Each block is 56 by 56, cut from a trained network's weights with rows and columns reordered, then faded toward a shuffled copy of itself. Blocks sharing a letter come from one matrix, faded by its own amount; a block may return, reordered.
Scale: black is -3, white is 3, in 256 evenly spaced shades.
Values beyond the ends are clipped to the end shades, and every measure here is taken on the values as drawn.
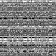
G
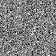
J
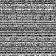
G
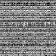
G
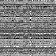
G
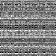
G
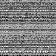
G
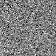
J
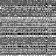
G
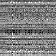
G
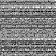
G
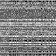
G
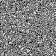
J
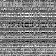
G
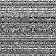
G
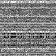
G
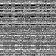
G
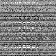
G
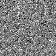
J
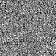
J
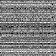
G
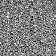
J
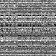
G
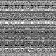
G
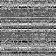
G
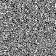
J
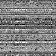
G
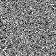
J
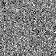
J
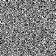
J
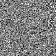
J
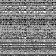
G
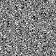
J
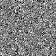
J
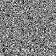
J
